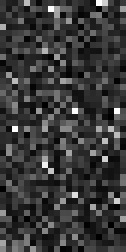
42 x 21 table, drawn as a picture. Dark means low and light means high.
Grain: fine. Slope: none. Histogram: skewed, a long tail of high values. Mirror symmetry: none. Stripes: none. Average level on the scale: 20%.
